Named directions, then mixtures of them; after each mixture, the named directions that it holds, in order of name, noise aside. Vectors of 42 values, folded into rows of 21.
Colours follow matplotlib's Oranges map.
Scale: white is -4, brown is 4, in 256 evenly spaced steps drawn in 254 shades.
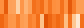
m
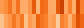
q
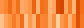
q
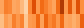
m, q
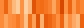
m, q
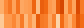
q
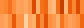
m, q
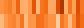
q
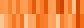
q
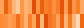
m, q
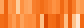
m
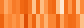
m, q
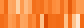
m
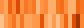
m, q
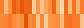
m, q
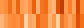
q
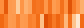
m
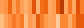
q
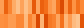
m, q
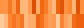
q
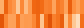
m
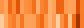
m, q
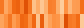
m, q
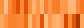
m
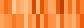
m, q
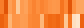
m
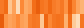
m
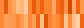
m, q
